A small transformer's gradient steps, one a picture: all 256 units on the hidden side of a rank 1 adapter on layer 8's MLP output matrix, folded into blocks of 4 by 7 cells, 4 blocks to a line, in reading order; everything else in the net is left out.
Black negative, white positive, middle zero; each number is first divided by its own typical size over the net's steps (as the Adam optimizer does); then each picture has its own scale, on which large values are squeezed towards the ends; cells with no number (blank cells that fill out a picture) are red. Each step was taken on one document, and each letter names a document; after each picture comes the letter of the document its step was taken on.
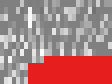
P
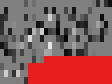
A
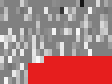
P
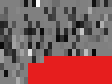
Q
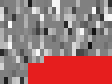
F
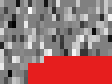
F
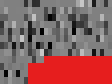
A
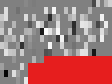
A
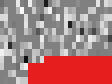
F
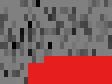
A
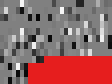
P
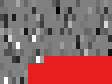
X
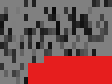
Q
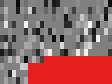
F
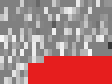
P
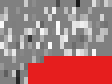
Q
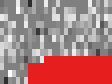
F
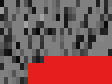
X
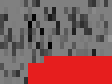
A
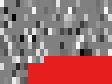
X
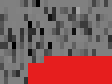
A
